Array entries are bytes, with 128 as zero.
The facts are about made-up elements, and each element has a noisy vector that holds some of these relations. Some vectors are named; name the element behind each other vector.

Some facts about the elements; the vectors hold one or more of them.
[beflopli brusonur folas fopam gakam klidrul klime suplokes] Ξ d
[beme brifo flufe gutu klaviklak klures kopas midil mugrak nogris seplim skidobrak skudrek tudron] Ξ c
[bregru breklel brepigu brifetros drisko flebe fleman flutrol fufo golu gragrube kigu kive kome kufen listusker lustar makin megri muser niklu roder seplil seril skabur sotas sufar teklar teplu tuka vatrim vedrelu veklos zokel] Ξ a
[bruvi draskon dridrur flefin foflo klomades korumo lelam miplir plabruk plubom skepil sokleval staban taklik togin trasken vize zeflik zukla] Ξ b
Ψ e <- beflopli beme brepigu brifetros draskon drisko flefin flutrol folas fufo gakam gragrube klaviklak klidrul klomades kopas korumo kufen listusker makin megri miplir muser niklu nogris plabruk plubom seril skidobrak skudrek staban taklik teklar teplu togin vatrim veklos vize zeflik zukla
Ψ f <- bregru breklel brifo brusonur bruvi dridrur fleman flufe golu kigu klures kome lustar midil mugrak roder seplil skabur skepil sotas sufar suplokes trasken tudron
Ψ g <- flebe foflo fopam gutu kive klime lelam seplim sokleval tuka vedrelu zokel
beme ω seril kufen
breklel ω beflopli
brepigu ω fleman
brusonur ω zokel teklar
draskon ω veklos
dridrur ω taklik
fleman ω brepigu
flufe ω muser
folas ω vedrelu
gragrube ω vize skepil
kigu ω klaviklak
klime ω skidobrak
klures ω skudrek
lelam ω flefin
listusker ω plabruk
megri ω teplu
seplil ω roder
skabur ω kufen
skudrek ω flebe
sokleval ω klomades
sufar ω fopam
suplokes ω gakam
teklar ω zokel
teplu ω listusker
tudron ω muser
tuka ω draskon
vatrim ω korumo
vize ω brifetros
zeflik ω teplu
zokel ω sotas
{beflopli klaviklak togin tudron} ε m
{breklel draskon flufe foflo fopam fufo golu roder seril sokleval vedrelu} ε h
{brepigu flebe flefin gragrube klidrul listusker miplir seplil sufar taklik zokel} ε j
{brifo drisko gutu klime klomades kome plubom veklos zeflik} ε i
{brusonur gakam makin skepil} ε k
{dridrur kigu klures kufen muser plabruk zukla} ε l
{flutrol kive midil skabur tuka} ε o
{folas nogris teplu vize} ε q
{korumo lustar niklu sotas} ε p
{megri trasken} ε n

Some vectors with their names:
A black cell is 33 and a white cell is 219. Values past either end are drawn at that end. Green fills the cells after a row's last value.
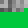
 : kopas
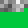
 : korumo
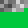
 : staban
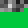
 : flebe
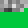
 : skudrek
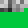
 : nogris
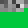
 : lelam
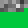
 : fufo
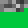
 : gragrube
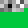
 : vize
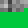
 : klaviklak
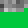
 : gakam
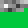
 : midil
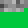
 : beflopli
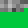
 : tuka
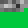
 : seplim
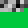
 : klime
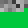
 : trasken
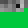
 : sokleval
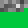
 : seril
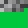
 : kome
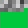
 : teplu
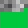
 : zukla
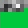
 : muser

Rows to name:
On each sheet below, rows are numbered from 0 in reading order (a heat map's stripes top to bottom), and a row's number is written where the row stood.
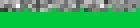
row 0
niklu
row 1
draskon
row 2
megri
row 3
flutrol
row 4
skabur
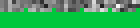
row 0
bregru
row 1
skepil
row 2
vedrelu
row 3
suplokes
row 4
brifo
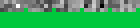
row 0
kufen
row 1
listusker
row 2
beme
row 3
fopam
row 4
fleman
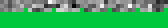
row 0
togin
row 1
klures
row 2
brusonur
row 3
brifetros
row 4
vatrim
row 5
zokel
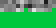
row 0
dridrur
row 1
klidrul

